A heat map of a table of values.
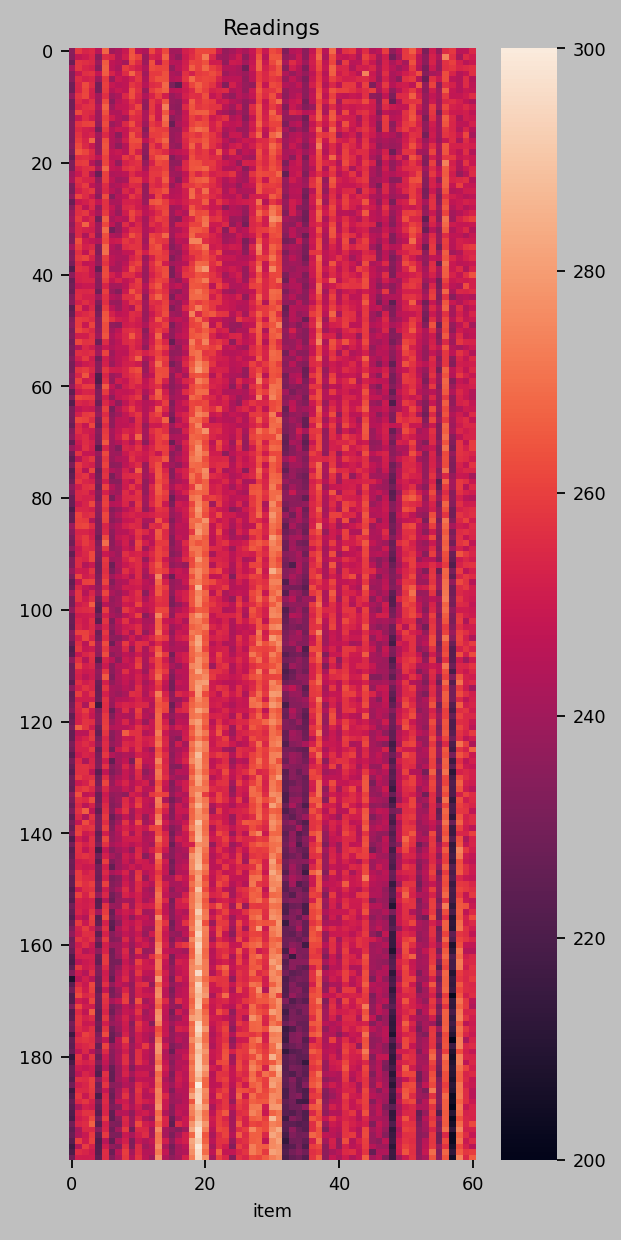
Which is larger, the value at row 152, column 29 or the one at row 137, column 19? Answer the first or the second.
the second
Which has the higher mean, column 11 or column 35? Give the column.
11
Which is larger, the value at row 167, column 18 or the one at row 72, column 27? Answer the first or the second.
the first
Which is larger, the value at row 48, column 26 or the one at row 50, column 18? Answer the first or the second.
the second
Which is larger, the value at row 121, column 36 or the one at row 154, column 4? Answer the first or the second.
the first
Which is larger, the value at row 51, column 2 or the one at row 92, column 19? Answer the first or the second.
the second
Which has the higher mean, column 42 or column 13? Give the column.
13
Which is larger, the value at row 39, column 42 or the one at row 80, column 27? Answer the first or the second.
the second
